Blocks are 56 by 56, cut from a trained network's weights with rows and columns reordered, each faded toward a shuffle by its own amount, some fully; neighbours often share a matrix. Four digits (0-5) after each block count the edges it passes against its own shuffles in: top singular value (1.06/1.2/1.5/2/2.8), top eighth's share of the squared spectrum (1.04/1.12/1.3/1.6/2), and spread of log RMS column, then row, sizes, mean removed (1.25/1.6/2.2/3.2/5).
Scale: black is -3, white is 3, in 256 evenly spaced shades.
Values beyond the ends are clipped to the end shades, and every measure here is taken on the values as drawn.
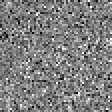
0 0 0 0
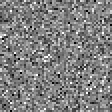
0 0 0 0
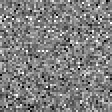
1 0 0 0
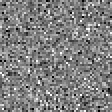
0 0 0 0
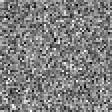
2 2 0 0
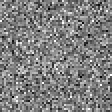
1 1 0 0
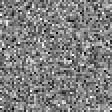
0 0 0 0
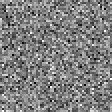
2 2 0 0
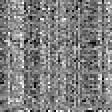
4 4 2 3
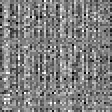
4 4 2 3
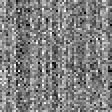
4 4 1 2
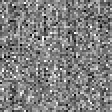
2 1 0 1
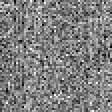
2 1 0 0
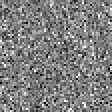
2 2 1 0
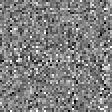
3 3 2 1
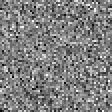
0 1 0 0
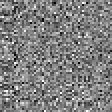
4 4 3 1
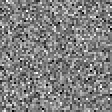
1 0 0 0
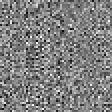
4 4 3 1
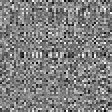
4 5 3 3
